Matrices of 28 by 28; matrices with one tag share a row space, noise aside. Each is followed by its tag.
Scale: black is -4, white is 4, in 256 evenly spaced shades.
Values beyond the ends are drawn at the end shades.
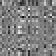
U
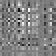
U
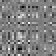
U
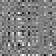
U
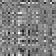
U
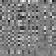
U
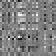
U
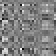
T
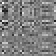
T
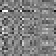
T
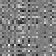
U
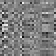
T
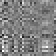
T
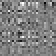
U
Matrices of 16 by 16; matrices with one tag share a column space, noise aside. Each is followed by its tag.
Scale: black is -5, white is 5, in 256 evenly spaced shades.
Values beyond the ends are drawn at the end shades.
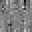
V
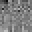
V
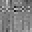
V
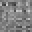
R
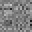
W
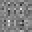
W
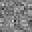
W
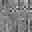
V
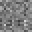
W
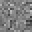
W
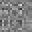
W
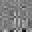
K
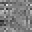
W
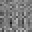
K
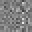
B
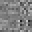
W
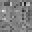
R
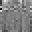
V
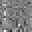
K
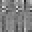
V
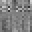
V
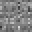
B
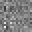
B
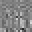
K
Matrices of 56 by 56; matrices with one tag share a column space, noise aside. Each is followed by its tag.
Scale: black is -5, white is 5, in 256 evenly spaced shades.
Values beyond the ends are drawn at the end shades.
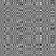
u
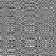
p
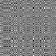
p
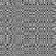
u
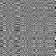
p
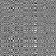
p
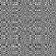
u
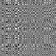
u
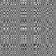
u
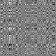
u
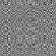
u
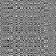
p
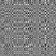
u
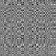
u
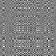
p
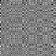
u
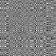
p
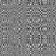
u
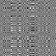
p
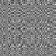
u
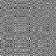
p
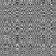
u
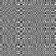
u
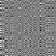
p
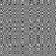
u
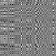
u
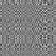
u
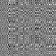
u
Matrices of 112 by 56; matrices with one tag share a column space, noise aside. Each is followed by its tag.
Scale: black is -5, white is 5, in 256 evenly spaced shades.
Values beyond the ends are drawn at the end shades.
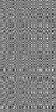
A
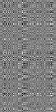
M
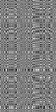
A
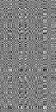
A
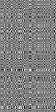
A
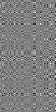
M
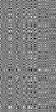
A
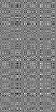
M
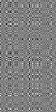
M
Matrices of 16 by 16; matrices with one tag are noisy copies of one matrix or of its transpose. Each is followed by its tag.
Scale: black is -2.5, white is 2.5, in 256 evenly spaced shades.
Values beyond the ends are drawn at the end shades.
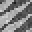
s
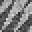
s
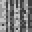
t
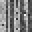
t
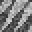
s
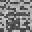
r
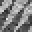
s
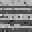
t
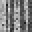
t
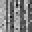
t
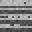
t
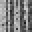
t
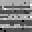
t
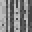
t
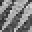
s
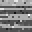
t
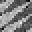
s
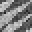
s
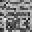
r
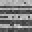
t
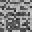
r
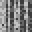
t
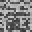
r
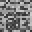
r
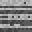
t
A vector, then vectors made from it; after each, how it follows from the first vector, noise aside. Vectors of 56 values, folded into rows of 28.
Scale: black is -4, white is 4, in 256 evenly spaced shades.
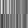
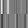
partly zeroed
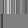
partly zeroed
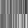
reversed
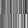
reversed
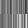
reversed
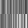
reversed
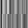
sign-scrambled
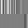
partly zeroed
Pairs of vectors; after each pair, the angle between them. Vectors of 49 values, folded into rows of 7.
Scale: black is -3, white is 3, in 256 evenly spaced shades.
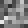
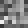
nearly parallel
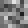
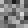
nearly opposite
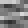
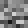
partly aligned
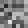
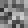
nearly parallel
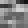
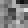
partly aligned
